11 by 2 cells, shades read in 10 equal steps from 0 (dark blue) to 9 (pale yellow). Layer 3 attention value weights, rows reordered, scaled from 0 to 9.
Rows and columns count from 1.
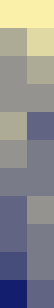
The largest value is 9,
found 2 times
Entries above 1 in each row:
2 2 2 2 2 2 2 2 2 2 1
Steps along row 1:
same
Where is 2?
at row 10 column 1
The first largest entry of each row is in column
1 2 2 1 1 1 1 2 2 2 2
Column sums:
48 55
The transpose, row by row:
9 6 5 5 6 5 4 3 3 2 0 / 9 8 6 5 3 4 4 5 4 4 3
